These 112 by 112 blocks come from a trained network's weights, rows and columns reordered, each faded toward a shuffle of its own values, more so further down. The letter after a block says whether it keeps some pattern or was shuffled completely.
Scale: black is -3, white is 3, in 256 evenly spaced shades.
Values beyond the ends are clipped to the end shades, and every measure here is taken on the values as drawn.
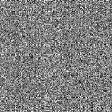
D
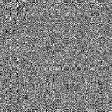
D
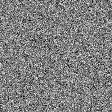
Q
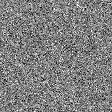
Q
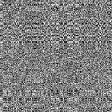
D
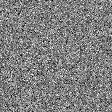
Q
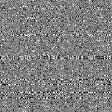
D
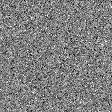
Q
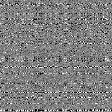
D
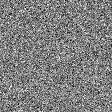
Q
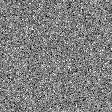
Q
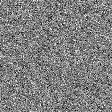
Q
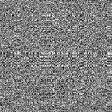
D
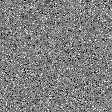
Q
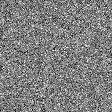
Q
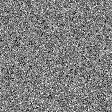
Q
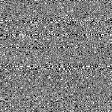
D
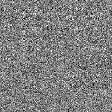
D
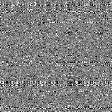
D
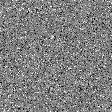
Q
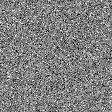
Q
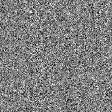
D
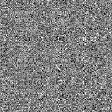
D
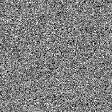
D
